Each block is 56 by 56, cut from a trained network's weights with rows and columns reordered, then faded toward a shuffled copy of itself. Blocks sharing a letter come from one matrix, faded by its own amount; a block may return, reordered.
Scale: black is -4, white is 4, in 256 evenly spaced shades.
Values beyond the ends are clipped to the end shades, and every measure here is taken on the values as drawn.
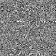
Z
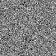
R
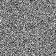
R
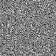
Z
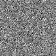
R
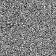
R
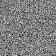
Z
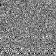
Z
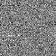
Z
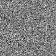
R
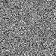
Z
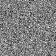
R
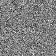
R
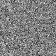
R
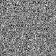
Z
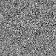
Z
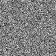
R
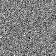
R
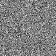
R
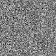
Z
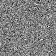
R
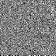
Z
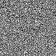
R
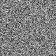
R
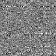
Z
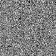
Z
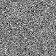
Z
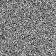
R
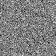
R
